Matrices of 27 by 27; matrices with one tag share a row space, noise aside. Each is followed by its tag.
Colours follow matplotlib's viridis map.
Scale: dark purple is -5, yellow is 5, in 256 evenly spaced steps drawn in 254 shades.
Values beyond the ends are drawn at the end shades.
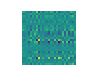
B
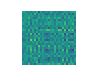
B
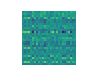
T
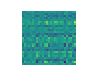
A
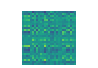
T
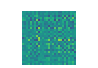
B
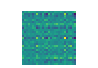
A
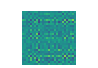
B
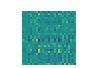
B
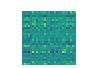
T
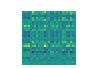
T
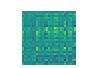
A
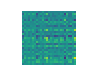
A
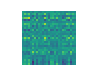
T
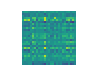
T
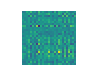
B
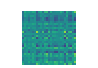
A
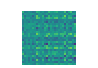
A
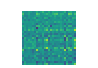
A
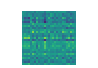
T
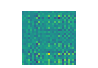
B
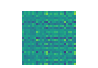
A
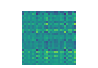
A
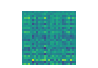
T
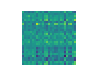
A
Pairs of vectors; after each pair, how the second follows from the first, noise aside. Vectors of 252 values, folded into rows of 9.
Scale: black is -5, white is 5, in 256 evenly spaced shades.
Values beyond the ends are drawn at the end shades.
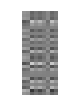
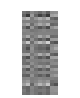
reversed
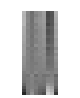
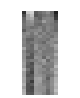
reversed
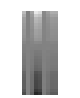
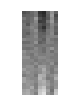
reversed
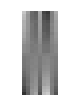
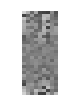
sign-scrambled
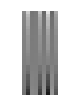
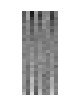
reversed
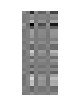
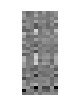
wrapped around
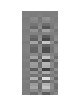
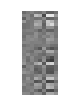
wrapped around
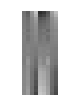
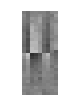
wrapped around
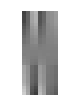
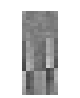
wrapped around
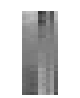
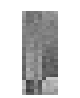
wrapped around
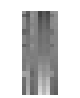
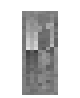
wrapped around
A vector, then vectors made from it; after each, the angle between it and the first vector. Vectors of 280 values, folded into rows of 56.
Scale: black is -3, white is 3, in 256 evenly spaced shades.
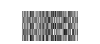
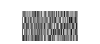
partly opposed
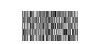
nearly parallel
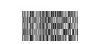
nearly parallel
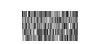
partly opposed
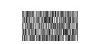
partly aligned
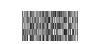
nearly parallel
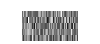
orthogonal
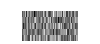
partly opposed
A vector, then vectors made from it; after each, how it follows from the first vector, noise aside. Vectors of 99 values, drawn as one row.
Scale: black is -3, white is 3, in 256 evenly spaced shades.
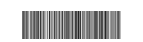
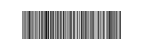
negated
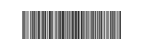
sign-scrambled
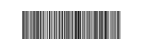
copied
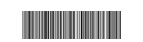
negated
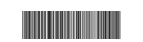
sign-scrambled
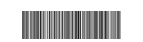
copied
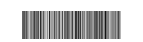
copied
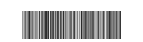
negated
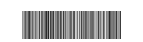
negated
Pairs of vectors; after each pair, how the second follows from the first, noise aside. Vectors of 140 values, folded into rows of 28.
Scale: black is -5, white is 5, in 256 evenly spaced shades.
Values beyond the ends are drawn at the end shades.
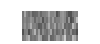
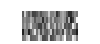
scaled up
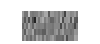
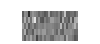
negated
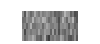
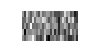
scaled up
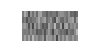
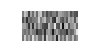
scaled up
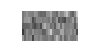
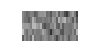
negated
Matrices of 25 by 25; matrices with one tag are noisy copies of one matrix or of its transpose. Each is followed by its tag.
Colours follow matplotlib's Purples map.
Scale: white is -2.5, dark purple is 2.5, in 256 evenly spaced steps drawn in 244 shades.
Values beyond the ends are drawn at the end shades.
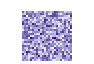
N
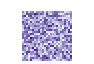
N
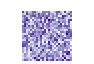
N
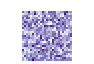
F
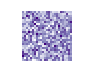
F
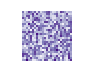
F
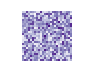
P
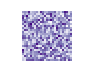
F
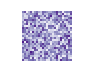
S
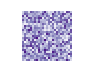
P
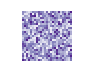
S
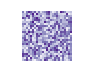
F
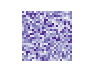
N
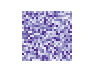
N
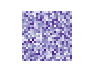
P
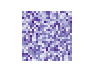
F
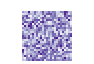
F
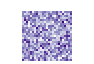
S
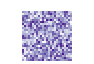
F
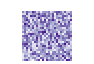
N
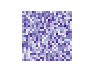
N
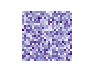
P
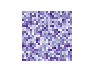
S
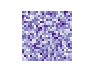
F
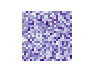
P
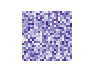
P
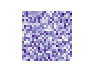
P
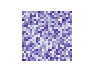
S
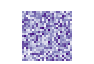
N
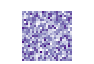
S
